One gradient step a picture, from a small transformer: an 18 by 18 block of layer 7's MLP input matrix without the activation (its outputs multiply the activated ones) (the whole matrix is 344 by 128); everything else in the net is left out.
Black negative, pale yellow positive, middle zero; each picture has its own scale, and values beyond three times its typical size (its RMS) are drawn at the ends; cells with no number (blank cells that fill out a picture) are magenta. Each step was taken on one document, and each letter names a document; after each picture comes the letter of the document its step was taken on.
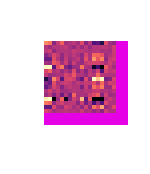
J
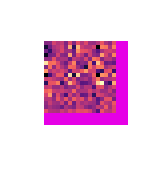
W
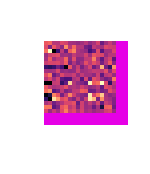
J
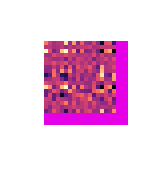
W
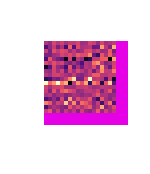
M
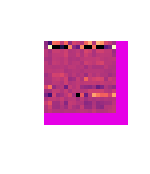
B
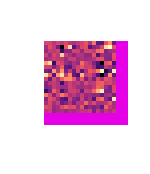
J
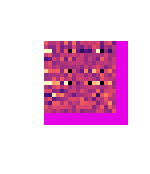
M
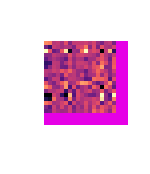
W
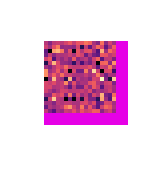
W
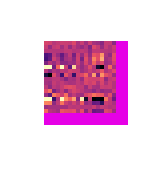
J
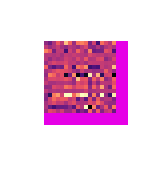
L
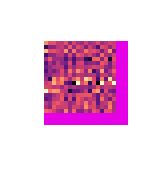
M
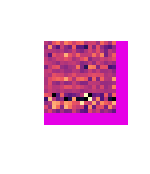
L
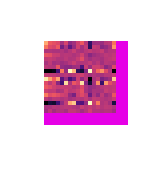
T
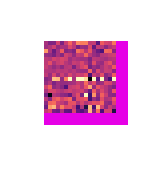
L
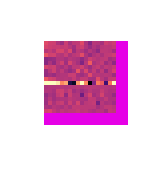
T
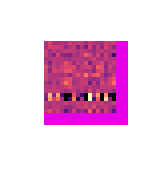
L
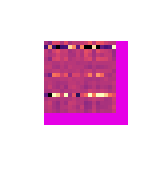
B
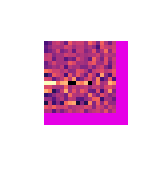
M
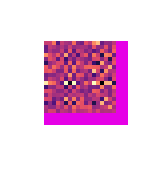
M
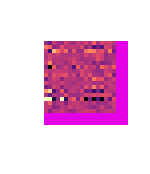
J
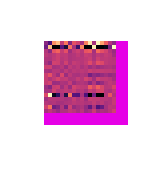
B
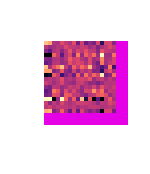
J
